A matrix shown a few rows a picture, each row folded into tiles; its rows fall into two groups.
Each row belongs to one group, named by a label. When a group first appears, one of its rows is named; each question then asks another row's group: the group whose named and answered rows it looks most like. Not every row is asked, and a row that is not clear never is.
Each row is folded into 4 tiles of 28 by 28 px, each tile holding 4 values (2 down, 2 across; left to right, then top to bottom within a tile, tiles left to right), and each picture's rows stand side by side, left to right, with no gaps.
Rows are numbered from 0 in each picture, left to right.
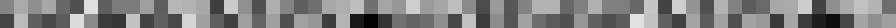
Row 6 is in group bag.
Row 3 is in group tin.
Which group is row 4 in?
bag
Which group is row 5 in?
bag
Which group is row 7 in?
tin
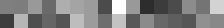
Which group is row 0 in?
bag
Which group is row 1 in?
tin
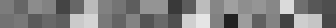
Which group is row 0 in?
bag
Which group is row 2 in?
bag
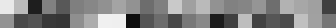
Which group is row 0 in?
tin
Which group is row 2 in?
bag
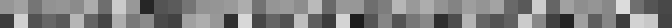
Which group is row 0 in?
bag
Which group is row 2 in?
bag
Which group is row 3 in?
tin
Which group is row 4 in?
bag
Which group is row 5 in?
bag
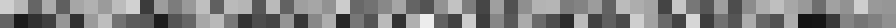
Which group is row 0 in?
tin
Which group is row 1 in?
tin
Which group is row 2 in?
tin
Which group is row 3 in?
bag
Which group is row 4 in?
bag
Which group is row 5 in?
bag
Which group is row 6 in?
bag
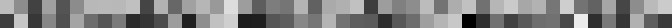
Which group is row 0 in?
bag
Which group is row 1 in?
tin
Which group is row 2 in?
tin
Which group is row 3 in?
tin
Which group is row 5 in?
bag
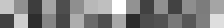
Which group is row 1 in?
tin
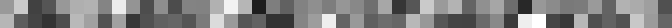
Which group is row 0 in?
tin
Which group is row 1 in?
tin
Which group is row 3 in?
bag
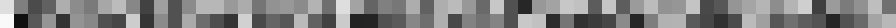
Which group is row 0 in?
tin
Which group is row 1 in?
bag
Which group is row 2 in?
bag
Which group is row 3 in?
tin
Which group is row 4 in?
bag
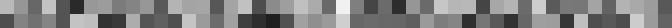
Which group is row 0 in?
bag
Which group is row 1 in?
bag
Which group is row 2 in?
tin
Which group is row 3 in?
tin
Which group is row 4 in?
tin
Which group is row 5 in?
bag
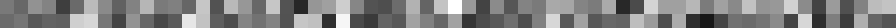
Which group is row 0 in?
bag
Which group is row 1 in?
bag
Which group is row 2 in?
bag
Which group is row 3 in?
tin
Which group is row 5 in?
bag
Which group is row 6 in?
tin
